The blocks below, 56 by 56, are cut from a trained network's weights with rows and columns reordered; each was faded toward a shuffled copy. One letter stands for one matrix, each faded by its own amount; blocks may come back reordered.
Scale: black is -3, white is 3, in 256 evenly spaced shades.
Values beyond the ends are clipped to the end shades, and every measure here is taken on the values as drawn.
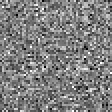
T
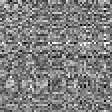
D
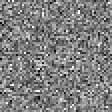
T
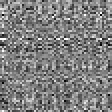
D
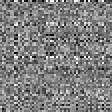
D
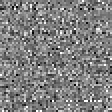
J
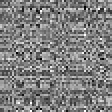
D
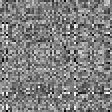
D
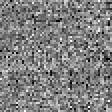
T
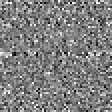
J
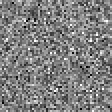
T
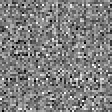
J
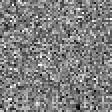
T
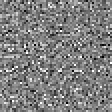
J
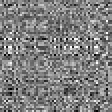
D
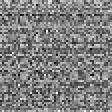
D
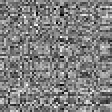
D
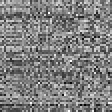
D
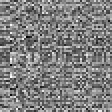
D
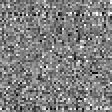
J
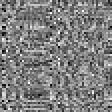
D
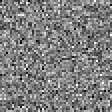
T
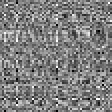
D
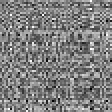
D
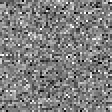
J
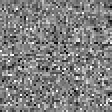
J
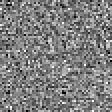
T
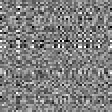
D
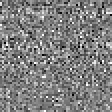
J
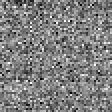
T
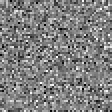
J
